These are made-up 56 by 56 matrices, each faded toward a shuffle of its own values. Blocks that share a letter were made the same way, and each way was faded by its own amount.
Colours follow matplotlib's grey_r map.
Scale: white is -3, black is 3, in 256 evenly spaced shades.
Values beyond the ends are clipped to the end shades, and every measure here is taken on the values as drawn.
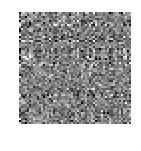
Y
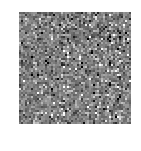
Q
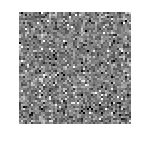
Q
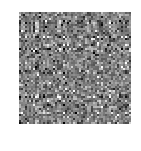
Y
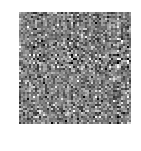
Y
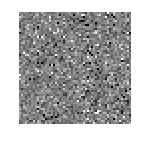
Q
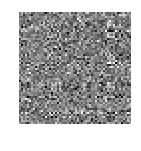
Y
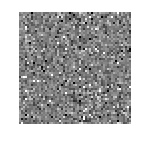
Q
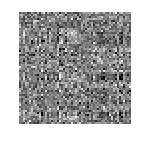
Y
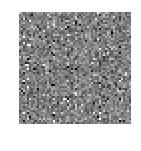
Q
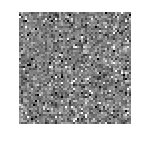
Q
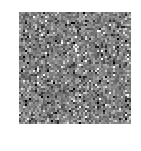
Q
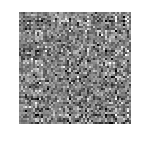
Y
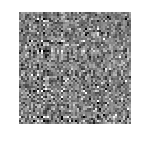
Y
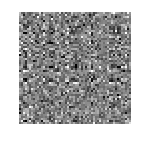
Y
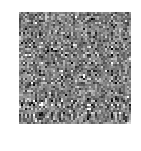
Y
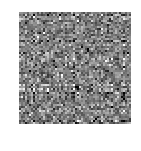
Y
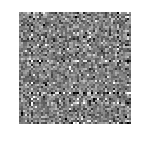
Y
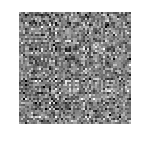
Y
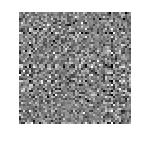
Y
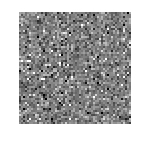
Q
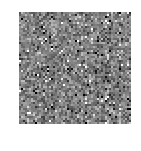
Q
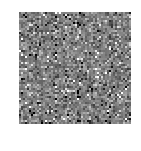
Q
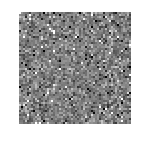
Q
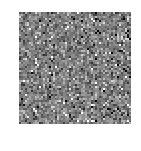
Q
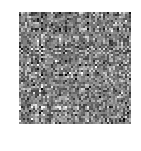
Y
